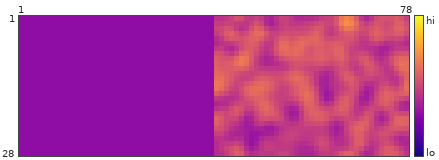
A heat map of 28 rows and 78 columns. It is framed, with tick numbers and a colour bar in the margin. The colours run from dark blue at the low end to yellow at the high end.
The table splits into one row of 2 panels. Panel 1,1: low, flat. Panel 1,2: middling, blotchy.
